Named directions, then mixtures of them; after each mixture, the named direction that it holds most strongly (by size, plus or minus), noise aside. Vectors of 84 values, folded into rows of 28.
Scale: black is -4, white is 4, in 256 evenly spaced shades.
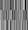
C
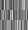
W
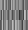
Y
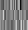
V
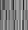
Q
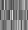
W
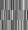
W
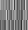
C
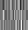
V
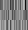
C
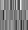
V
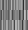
Y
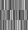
W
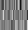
V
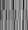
Q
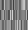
W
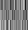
C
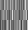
C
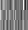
Q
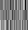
C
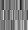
V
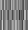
Y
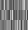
W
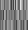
V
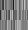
W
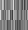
W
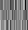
C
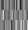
V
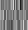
V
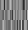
W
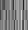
Q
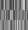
W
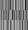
C
